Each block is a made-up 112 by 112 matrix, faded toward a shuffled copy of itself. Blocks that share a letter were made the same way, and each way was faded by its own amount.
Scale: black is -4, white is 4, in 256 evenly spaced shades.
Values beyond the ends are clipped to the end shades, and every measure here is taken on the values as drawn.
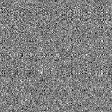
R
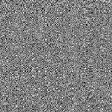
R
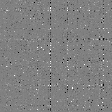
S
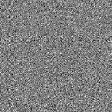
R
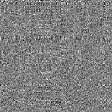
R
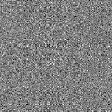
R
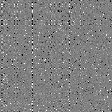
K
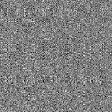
R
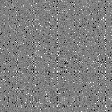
K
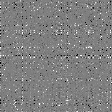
S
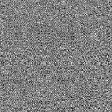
R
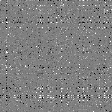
S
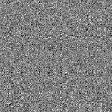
R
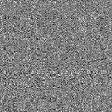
R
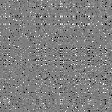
K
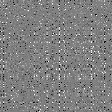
K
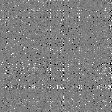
S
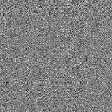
R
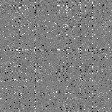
S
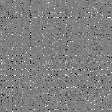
S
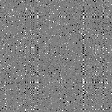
K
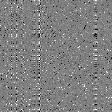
K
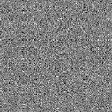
R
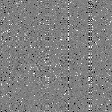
K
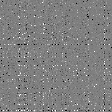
S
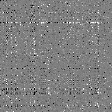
S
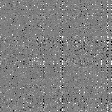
S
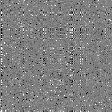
K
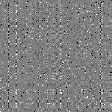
K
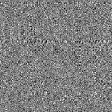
R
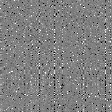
K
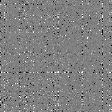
S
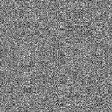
R
